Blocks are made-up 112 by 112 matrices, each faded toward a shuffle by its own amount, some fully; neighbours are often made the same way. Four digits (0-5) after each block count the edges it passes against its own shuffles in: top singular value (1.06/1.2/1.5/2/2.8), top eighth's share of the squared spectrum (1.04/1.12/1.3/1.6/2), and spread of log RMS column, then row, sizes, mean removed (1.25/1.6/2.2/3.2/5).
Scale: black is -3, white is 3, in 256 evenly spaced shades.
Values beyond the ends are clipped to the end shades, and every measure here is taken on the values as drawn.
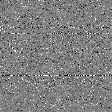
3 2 0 2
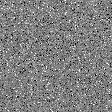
0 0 0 1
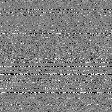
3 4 0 4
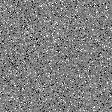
0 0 0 0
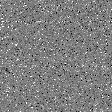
1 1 0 1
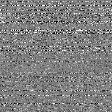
2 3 0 4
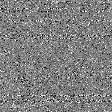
1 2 0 3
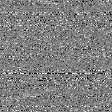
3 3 0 4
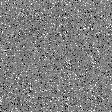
0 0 0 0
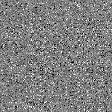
4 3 2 2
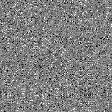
4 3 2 2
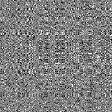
5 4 3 3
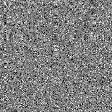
4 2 1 1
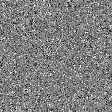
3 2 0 0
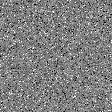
1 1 0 0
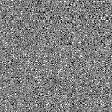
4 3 1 2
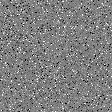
0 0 0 0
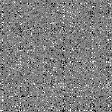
2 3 3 3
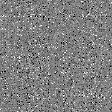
1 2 3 2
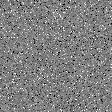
0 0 0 0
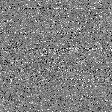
1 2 0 2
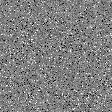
0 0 0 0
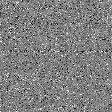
1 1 0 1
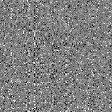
4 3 2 1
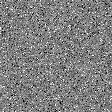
2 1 0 0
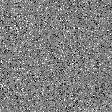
3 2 0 0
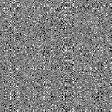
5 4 3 2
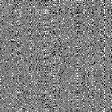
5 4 3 2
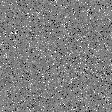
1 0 0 0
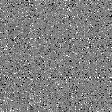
4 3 1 2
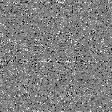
3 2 0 2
